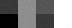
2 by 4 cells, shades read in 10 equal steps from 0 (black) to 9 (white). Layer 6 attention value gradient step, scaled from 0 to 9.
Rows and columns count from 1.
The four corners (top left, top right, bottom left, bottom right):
2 9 0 9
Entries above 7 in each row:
1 1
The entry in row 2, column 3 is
2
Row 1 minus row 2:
2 0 1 0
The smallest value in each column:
0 5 2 9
